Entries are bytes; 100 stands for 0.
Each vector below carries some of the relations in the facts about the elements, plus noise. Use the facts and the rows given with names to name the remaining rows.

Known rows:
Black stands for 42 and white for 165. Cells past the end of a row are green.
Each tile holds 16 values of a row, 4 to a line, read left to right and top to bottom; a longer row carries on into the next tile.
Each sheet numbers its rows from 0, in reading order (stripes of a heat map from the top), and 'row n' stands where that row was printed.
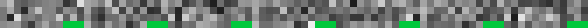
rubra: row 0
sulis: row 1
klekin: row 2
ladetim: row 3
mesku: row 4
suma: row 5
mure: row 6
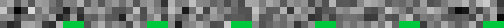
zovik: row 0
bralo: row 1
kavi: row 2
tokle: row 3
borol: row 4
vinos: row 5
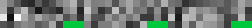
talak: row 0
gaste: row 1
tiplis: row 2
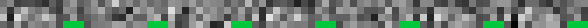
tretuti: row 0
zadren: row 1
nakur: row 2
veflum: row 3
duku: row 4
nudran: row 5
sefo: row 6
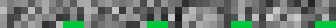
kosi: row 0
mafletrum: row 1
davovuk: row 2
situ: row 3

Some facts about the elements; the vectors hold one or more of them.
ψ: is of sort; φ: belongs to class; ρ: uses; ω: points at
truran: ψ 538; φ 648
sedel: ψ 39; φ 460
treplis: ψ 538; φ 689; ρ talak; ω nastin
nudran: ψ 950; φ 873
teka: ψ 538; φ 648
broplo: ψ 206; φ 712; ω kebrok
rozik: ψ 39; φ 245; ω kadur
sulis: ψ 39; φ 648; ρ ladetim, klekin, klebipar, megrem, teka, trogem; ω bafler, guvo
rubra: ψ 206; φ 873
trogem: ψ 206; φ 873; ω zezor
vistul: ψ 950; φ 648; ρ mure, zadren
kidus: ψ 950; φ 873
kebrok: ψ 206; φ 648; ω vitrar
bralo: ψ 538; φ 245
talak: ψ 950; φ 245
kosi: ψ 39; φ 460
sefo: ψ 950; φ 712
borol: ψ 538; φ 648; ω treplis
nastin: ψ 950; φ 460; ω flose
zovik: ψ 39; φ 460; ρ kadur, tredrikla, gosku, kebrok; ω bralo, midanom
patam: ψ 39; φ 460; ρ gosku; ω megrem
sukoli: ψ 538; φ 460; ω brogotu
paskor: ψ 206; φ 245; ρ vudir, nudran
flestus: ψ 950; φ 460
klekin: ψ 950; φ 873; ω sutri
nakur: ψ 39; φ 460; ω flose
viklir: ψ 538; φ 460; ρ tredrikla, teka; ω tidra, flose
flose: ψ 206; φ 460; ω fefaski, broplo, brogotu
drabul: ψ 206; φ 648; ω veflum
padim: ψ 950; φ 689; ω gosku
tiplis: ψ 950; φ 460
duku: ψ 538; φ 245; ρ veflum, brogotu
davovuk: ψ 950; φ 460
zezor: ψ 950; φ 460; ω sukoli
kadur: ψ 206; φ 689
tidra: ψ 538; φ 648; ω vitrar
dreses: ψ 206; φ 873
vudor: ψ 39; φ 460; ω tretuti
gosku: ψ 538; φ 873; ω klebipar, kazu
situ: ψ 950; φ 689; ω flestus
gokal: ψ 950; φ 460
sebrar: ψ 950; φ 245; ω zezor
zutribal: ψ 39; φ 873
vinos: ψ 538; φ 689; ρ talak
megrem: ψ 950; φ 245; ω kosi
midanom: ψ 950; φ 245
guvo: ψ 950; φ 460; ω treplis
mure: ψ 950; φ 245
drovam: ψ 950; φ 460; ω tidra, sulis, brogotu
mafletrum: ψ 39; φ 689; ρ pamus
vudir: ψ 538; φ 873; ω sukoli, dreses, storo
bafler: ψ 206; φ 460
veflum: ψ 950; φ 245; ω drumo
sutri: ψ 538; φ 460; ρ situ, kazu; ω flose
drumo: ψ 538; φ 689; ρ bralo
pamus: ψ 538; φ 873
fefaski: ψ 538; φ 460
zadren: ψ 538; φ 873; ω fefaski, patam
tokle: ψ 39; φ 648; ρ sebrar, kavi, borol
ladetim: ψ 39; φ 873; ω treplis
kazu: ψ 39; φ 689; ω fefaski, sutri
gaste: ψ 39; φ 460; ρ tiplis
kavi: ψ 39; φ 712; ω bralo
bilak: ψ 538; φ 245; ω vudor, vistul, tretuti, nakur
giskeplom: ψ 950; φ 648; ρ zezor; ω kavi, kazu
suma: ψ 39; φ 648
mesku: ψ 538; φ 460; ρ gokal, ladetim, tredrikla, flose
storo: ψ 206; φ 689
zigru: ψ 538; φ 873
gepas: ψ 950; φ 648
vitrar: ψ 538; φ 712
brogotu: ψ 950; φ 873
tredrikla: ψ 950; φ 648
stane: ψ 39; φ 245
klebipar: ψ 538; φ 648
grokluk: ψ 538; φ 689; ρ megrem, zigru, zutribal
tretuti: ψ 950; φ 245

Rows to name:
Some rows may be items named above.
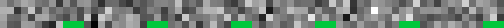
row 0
kazu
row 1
sefo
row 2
kebrok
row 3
broplo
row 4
flose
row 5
fefaski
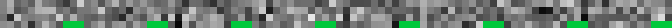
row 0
drabul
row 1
zigru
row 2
sefo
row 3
broplo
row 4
vistul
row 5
zutribal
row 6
vinos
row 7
sutri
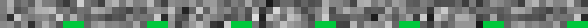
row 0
drabul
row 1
grokluk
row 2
vudor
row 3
nastin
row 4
vitrar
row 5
gepas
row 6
grokluk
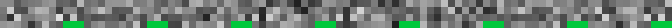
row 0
storo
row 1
klebipar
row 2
vitrar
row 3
klekin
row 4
giskeplom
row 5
sulis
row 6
klebipar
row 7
kadur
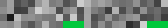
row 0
bafler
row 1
zutribal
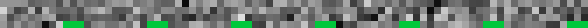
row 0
stane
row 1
truran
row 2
viklir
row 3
vitrar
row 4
gosku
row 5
guvo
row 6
mafletrum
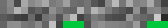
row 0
teka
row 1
drumo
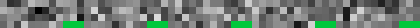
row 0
treplis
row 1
kadur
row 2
kebrok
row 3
rozik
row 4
megrem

